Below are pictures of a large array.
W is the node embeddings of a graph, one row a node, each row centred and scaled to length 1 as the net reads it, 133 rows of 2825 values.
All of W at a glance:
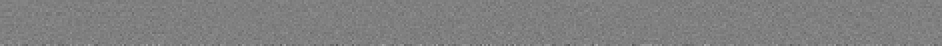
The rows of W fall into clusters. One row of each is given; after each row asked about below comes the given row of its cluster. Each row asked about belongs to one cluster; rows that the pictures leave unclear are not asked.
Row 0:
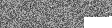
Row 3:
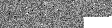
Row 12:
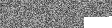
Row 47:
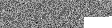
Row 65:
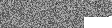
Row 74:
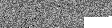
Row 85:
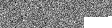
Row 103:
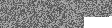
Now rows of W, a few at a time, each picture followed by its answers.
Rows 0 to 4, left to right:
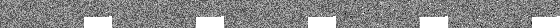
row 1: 47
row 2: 65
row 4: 12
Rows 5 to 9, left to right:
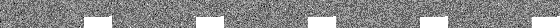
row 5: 103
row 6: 65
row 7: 47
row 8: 12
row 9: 3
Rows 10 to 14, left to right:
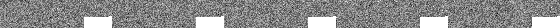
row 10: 85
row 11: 3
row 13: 0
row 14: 103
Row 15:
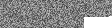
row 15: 85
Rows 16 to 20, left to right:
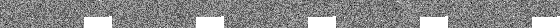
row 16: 47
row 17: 47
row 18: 74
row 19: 103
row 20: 0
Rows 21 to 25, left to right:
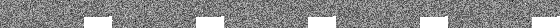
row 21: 0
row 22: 0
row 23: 85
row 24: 65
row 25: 3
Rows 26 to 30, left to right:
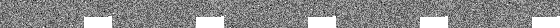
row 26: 65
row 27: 47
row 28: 74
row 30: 74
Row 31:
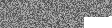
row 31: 85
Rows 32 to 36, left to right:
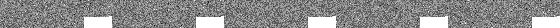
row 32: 74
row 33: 65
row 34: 65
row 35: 103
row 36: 65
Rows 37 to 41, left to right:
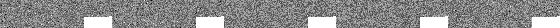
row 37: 12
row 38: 12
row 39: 0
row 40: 12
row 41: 3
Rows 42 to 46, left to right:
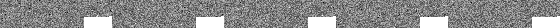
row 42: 12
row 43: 65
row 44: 12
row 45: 0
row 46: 0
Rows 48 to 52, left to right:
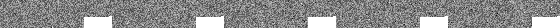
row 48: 85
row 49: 65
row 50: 3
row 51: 85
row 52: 103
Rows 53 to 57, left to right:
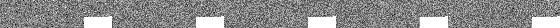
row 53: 12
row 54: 0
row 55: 74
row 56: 3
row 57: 47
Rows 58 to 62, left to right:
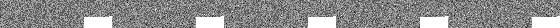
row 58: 47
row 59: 85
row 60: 103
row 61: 74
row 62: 85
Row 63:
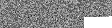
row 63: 74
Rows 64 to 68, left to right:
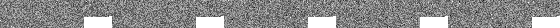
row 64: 0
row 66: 47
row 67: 85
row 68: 65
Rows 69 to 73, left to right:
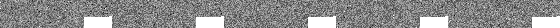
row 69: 103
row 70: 3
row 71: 0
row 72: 103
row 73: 85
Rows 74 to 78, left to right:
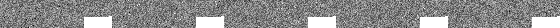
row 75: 103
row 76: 85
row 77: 47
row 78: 3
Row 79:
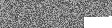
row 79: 74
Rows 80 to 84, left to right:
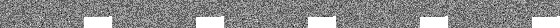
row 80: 3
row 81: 12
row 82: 85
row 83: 85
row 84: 74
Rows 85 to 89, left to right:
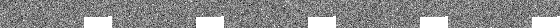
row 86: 12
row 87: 103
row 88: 47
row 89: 47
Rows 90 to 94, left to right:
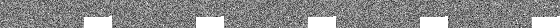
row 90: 85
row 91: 65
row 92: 47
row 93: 0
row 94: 3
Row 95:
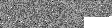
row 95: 103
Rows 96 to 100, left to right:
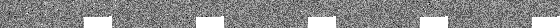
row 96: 3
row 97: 74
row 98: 47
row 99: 47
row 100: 3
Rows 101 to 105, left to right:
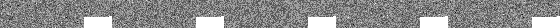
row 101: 47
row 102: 47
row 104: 12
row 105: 74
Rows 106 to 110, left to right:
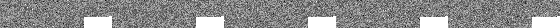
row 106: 12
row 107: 103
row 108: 0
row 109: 85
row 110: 47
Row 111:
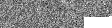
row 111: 103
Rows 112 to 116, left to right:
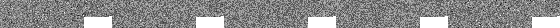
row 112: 0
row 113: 65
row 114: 47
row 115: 74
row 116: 65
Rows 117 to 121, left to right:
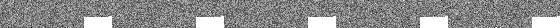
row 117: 65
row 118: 74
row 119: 65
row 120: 12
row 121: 47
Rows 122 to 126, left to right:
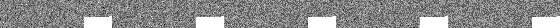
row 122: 103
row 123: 3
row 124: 12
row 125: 85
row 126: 12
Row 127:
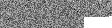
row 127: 47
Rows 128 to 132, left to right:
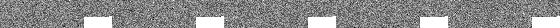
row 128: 0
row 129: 65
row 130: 12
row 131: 65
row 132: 74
